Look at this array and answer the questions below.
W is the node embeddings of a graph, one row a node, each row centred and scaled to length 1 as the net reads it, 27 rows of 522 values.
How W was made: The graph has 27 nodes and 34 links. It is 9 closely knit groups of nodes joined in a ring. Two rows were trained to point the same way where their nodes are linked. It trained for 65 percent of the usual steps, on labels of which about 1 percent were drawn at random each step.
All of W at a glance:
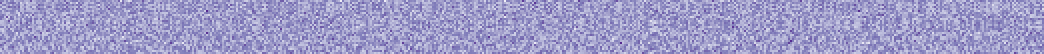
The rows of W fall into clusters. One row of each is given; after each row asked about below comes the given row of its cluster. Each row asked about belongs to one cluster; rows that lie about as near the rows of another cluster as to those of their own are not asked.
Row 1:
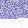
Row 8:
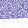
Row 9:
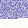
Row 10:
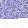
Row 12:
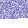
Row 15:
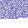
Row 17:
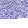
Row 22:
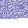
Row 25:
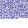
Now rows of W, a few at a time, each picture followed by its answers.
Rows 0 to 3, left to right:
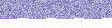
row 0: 8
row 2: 25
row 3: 15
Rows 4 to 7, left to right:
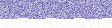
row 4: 25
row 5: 1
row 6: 12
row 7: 22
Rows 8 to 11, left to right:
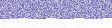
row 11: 10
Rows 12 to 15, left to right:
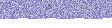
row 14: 10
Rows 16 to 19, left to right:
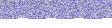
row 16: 1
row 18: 9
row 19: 9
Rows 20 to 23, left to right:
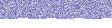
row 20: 15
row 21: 22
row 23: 17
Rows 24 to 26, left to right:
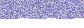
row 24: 17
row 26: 12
